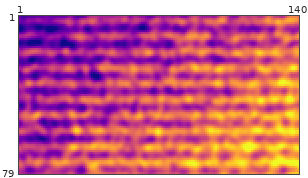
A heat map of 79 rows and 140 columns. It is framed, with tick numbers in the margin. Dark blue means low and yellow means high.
Ninth with the highest average: bottom right. Lone odd cells: none. Ninth with the lowest average: top left. Average level on the scale: 50%. Slope: up to the bottom right. Mirror symmetry: none. Stripes: horizontal, repeating 10 times.
